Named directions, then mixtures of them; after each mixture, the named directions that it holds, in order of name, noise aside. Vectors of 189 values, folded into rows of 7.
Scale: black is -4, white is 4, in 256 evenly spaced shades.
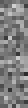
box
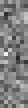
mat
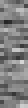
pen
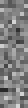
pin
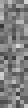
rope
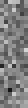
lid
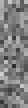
lid, mat, rope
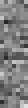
lid, pen, rope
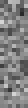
lid, pen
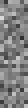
box, lid, rope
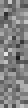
mat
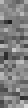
pen, pin, rope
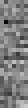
lid, pen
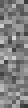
pen, rope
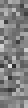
lid, pin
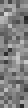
mat
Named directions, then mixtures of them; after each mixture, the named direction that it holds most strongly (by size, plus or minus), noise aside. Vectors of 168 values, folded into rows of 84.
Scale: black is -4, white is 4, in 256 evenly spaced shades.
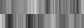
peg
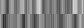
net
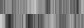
peg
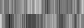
peg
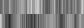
peg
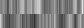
net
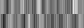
net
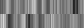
peg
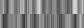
net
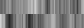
peg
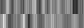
net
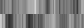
peg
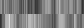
peg
